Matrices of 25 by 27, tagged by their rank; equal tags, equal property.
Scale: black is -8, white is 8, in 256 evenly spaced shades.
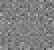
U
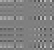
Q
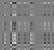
Q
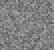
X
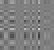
Q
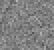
X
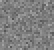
X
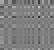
Q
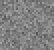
X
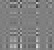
Q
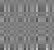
Q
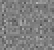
U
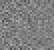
U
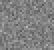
X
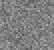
X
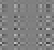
Q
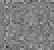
U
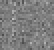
U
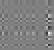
Q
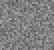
X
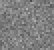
X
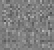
U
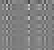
Q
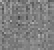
U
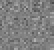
U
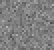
X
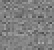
U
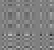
Q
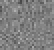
U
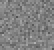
X
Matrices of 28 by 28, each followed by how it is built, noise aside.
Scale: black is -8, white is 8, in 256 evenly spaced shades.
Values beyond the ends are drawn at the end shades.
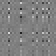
low rank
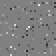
sparse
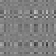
low rank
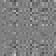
low rank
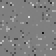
sparse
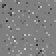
sparse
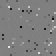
sparse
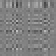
low rank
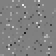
sparse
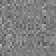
low rank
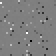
sparse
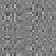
low rank
